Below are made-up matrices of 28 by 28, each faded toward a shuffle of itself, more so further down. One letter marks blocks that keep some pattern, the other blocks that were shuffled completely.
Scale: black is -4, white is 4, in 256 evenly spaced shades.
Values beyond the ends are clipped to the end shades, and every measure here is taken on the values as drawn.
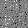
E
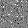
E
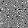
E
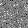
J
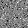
J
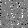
E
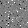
J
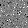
J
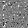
E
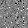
E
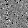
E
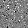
J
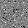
E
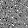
J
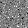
J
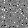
E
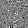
E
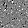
J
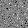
J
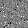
J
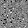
E
